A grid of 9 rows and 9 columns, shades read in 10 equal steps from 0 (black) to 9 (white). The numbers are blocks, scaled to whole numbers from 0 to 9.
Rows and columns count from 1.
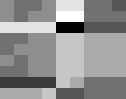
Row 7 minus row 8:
2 2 3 3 0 1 2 2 2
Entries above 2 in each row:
9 9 7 9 9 9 9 5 9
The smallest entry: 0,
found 2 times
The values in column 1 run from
2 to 8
